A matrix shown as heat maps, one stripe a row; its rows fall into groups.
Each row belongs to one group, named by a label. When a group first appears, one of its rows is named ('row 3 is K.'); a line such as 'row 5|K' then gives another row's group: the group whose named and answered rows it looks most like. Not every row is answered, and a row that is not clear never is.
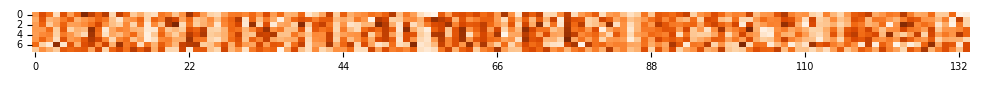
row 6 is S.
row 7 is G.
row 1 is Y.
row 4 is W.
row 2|Y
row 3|W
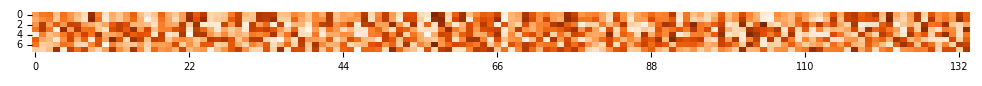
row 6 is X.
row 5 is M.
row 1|W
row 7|S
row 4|G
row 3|G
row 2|S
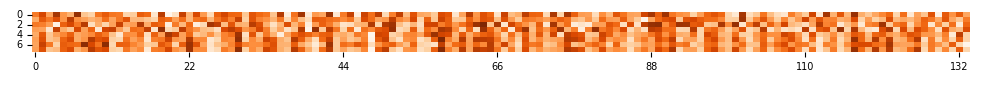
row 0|S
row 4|Y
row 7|Y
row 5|Y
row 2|M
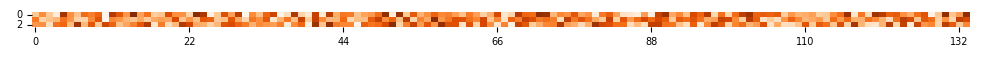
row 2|S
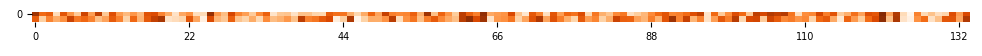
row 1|M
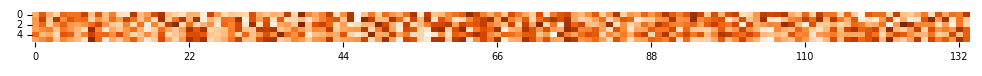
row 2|Y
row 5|W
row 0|M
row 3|W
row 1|S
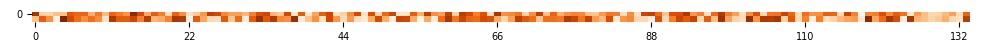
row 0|M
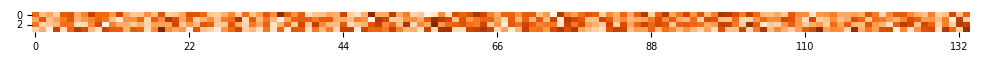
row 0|X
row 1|Y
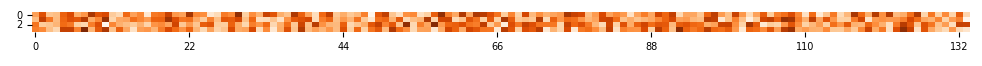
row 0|Y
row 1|Y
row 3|X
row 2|X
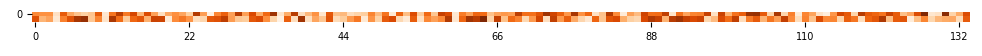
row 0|G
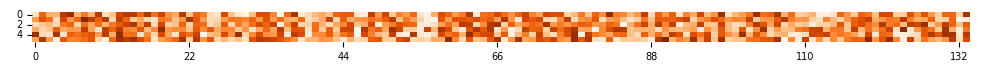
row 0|G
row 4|S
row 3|S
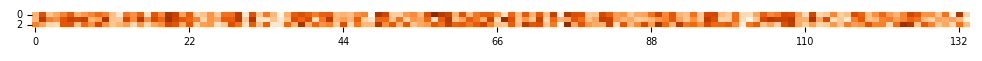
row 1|Y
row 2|X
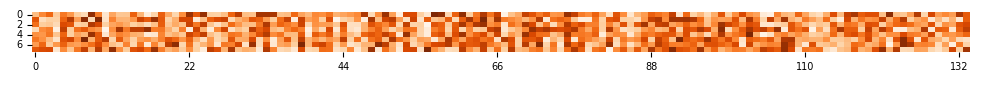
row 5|X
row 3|G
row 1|M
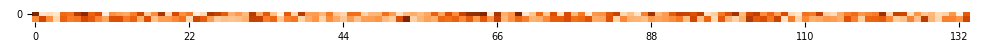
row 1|G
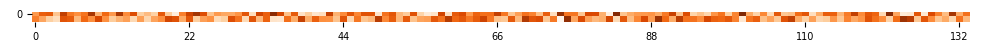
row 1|X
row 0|W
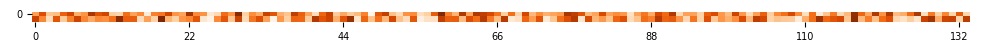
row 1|S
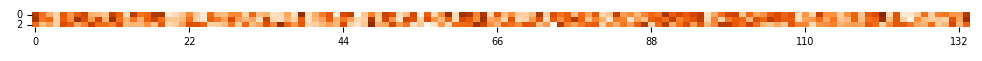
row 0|M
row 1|M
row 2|X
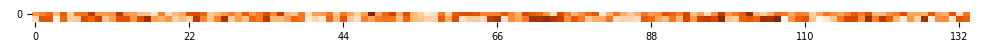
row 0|W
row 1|G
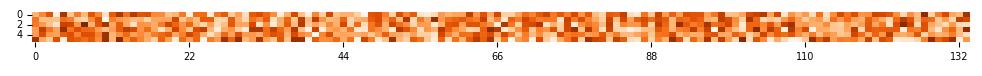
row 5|S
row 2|X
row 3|G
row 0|G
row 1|X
